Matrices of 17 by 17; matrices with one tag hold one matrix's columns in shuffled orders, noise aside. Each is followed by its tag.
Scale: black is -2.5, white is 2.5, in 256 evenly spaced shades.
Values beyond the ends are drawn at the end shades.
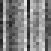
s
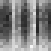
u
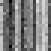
s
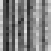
s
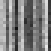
s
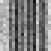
s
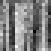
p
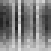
u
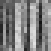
p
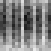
u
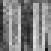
p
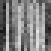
p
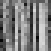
p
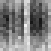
u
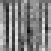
p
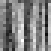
p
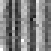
s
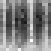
u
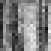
p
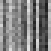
s
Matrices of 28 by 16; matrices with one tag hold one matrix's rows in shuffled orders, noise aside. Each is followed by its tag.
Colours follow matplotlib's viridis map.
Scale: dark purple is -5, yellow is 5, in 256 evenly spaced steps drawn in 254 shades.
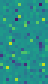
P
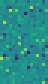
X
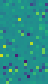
X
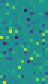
X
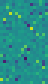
X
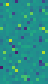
P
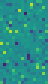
X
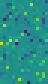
X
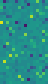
X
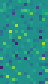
P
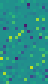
X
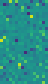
X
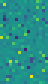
X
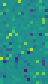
X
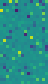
X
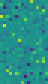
X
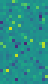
P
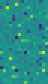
P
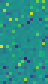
X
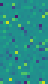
P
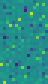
X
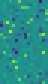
P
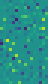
P
